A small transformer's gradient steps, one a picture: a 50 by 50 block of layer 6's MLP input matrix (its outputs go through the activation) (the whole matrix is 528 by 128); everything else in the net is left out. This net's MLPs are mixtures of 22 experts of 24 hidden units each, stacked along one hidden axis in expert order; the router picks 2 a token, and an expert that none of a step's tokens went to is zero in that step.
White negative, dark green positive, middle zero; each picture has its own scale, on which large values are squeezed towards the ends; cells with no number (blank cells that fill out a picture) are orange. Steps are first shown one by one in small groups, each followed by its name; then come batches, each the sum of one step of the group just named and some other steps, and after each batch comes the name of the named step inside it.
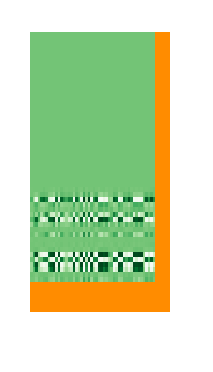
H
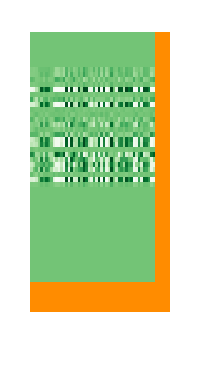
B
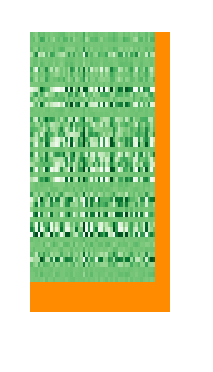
B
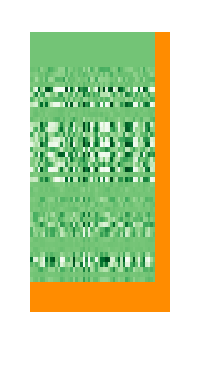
B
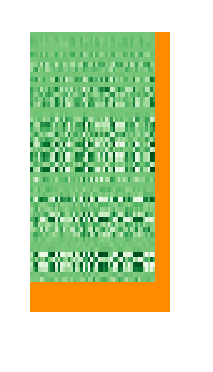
H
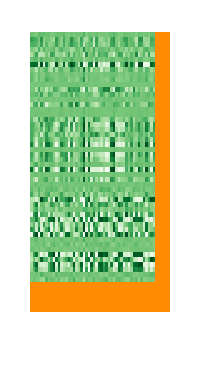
H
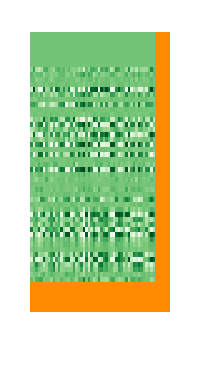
H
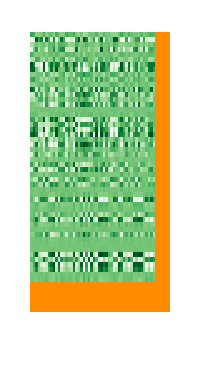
H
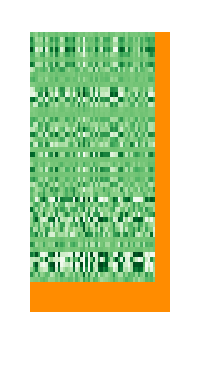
H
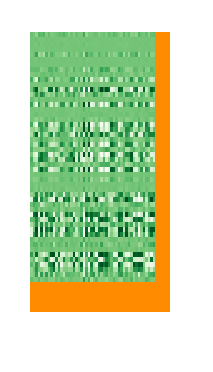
H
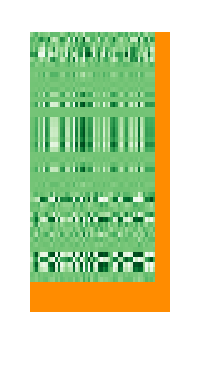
H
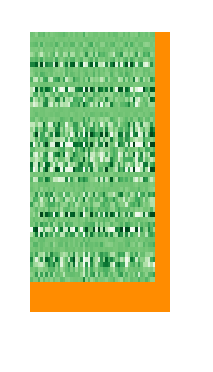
B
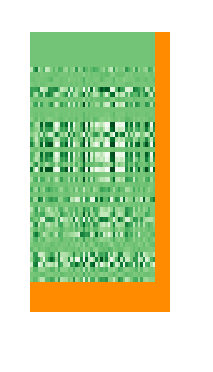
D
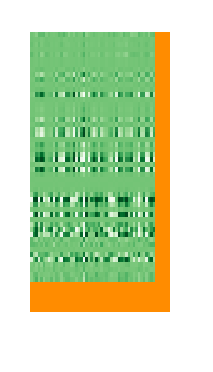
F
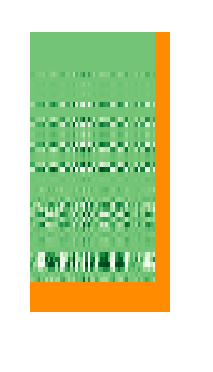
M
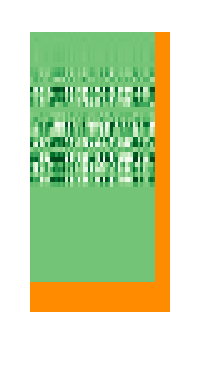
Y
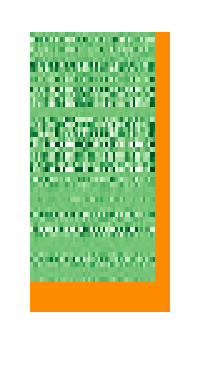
D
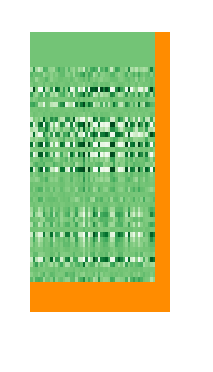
D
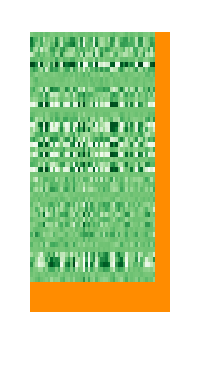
M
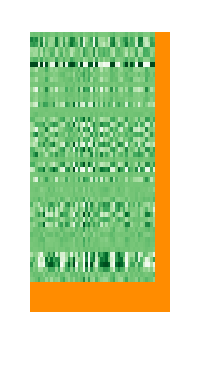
M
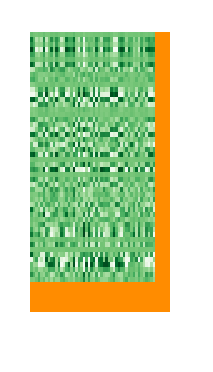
M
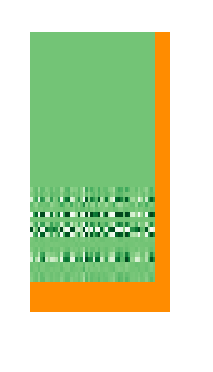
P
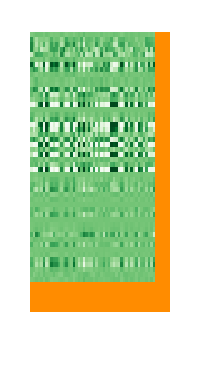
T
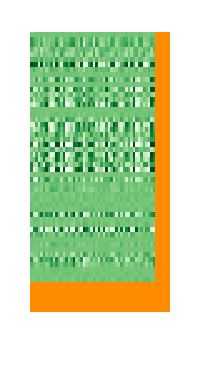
T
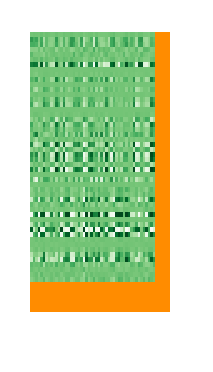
P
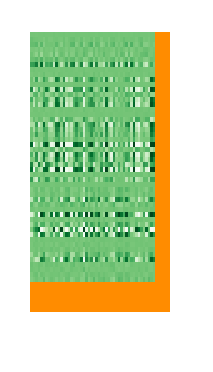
P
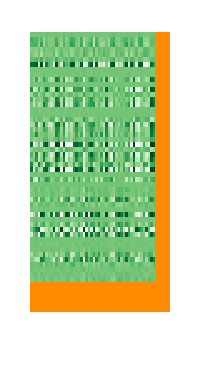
P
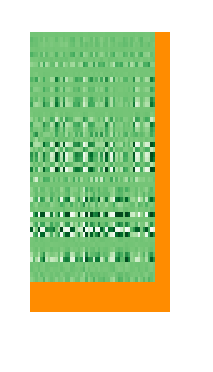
P
